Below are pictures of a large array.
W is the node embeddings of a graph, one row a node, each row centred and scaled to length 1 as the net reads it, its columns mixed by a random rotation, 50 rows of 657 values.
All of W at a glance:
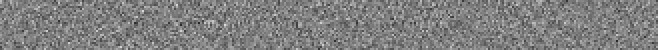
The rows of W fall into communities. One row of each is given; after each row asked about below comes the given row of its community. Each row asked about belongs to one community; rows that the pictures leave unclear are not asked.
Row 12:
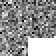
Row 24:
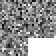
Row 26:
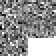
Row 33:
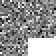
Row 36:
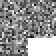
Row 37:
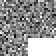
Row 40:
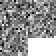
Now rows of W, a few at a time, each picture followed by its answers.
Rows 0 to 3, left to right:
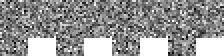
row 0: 24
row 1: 37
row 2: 24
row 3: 36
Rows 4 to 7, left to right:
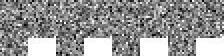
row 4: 24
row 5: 36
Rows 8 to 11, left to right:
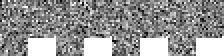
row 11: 12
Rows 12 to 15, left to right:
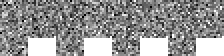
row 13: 40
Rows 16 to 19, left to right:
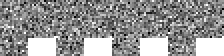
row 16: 36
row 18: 36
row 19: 33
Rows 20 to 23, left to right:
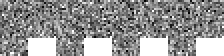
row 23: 24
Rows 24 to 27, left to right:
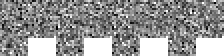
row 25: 26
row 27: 24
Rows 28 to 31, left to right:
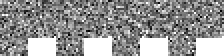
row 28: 37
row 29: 36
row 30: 12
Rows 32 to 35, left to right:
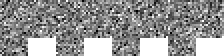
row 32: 37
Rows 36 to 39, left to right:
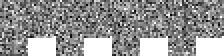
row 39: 40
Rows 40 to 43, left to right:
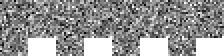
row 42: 40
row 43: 12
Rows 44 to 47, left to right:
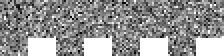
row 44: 40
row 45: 37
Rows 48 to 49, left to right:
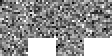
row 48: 12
